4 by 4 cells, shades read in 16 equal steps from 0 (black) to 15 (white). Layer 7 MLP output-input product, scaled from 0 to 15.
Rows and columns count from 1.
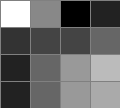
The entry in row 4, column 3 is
9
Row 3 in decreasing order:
11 9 6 2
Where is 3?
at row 2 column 1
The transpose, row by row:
15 3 2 2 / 8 4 6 6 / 0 4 9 9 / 2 6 11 10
